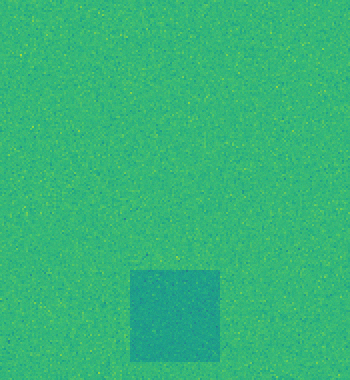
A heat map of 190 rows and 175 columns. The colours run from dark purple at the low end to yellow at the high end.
Ninth with the lowest average: bottom middle. Odd patch: lower, in the bottom middle. Stripes: none. Odd rows or columns: none. Histogram: skewed, a long tail of low values.
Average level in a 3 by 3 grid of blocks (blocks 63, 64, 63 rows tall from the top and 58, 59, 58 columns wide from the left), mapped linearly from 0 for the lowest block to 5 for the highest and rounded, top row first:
555 / 555 / 505
